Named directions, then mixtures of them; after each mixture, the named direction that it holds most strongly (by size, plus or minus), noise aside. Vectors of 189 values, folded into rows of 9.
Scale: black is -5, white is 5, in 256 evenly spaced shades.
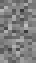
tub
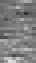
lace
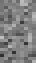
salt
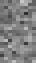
salt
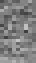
tub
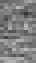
lace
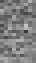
tub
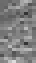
lace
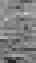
lace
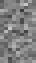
tub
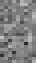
salt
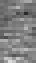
lace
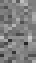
salt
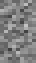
tub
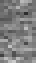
lace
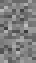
tub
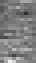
lace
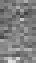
lace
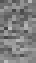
tub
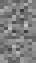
tub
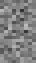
tub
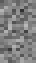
tub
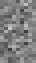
tub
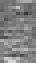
lace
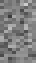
salt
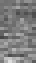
lace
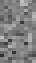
salt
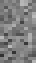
salt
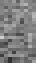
salt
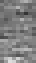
lace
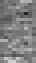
lace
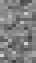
salt
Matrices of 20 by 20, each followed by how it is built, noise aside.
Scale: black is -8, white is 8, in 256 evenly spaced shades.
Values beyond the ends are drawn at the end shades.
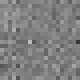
low rank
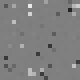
sparse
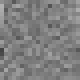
low rank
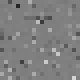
sparse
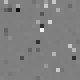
sparse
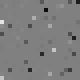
sparse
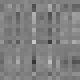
low rank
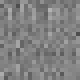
low rank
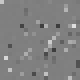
sparse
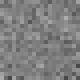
low rank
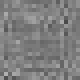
low rank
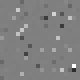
sparse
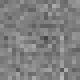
low rank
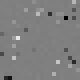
sparse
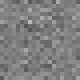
low rank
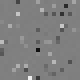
sparse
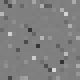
sparse
